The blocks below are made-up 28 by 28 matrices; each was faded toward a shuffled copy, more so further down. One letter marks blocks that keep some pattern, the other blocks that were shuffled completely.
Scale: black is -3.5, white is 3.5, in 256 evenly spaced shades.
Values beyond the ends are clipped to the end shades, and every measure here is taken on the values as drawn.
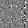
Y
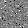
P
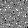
P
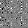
Y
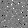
P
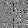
Y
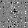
Y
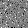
P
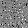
P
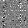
Y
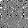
Y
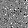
P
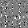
Y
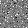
P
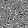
P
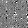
Y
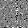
Y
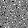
P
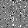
Y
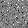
P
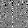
Y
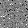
P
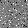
P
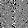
Y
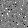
P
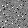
P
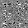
Y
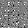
Y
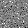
P
